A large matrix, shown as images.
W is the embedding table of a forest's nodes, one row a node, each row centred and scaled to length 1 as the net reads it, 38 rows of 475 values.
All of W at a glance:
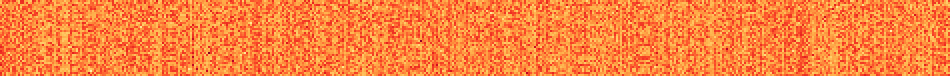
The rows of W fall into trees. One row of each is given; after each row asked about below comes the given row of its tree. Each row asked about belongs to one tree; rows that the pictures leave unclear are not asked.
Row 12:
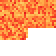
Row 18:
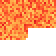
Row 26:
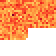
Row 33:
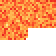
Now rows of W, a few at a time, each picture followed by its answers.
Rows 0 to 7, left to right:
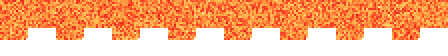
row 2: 26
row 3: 12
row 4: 12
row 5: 33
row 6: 18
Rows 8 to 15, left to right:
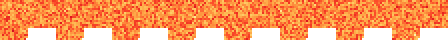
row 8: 33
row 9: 18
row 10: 33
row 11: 12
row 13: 18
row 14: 33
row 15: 26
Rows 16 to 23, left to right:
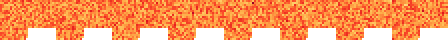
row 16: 33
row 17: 33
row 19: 12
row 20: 12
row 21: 33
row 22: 12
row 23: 26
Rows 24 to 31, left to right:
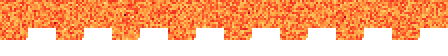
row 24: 33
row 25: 33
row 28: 12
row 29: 12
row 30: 33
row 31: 12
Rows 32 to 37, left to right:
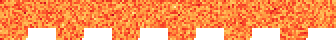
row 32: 26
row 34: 33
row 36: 26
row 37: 12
